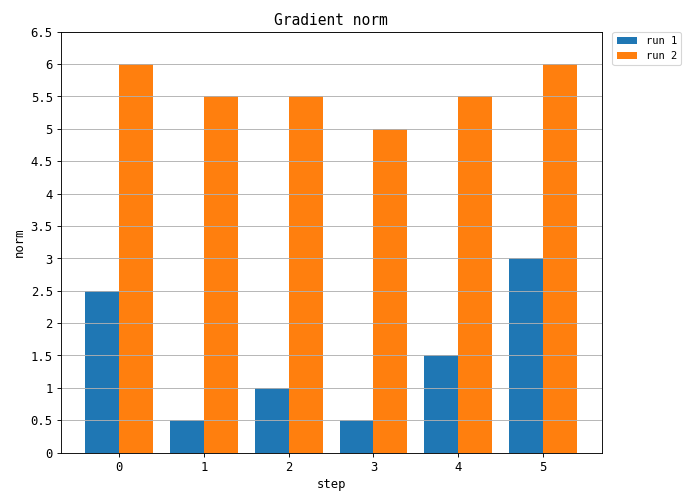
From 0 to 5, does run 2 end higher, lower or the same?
the same
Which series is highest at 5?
run 2
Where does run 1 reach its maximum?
5
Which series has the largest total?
run 2
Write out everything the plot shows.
Title: Gradient norm
x-axis: step, ticks 0 1 2 3 4 5
y-axis: norm, ticks 0 0.5 1 1.5 2 2.5 3 3.5 4 4.5 5 5.5 6 6.5
Legend: run 1, run 2
Values:
run 1: 2.5 0.5 1 0.5 1.5 3
run 2: 6 5.5 5.5 5 5.5 6
